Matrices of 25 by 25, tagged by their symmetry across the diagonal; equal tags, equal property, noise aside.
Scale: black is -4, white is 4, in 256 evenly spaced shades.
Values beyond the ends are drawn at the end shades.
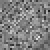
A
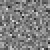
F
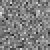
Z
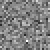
Z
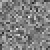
A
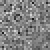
A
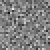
F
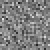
F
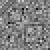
A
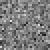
Z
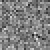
F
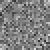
A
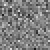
Z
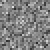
A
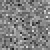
Z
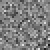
A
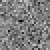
Z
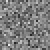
Z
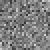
A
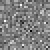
A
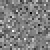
F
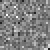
A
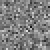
F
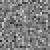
F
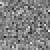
Z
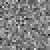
F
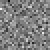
F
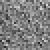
F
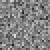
Z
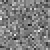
Z
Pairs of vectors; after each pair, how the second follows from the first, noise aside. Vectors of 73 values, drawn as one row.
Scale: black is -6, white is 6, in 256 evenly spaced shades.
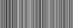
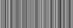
shuffled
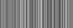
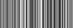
scaled up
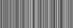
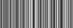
scaled up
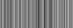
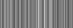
negated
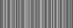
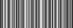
scaled up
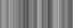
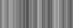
copied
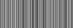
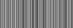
copied
